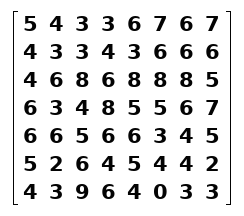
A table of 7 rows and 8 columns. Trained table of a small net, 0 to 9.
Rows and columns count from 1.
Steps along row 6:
down up down up down same down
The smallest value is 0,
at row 7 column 6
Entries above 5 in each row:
4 3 6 4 4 1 2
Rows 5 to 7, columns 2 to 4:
6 5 6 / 2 6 4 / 3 9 6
